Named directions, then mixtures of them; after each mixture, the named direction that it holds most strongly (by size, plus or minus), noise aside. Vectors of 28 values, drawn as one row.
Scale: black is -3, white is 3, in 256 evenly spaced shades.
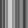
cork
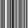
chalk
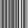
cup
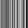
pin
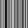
chalk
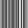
cup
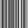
cup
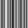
chalk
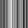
cork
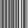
cup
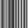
cup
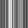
cork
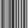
cup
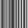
cup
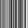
pin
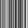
pin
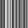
chalk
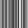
cup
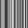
chalk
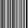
chalk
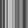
cork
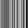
pin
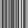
cup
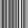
cup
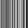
pin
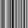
chalk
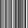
pin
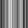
cork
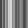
cork
